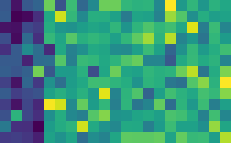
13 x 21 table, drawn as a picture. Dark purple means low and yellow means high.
Seam: vertical, 20% of the way across, the right part higher. Stripes: none. Calmest part: top middle.
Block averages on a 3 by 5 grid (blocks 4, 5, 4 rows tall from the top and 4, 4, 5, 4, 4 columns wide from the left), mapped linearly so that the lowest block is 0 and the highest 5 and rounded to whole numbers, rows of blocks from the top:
04454
13445
04444
